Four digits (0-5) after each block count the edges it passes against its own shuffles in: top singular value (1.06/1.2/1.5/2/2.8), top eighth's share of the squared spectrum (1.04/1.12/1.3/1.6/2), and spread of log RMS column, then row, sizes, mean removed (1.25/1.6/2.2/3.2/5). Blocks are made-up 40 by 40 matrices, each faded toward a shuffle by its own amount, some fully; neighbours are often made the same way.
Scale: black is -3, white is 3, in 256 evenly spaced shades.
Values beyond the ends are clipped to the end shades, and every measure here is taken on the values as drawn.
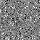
3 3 0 1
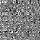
3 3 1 2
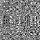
3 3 2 1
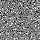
1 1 0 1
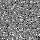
2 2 0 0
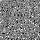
2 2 0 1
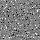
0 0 0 0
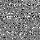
1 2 0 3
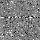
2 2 0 2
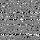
2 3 0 3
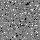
0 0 0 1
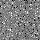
0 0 0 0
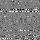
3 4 0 3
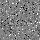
0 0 0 0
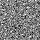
0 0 0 0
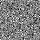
2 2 0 0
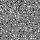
2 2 0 1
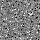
2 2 0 0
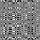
4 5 3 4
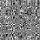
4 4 2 2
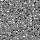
0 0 0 0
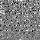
1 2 0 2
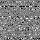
2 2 0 3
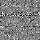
2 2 0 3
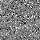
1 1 0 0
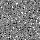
0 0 0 0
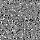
1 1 0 2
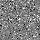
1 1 0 1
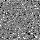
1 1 0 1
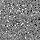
1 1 0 0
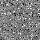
0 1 0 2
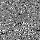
1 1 0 2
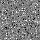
1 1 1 0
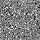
1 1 0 2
